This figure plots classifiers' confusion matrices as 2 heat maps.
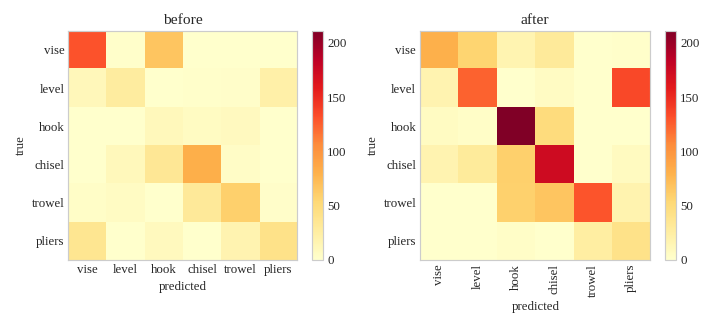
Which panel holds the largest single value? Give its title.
after
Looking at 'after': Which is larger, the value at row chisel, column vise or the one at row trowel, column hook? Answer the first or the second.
the second
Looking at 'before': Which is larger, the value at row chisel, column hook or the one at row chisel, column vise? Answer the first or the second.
the first
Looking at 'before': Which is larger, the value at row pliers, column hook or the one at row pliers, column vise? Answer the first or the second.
the second
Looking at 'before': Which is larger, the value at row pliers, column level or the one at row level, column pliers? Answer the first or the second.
the second
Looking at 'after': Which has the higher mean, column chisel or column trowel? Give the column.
chisel
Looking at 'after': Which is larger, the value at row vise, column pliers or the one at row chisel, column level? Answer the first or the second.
the second
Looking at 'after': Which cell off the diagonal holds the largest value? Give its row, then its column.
level, pliers
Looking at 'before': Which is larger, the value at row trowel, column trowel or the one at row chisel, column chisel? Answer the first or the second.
the second
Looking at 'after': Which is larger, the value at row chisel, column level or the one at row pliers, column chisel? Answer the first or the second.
the first
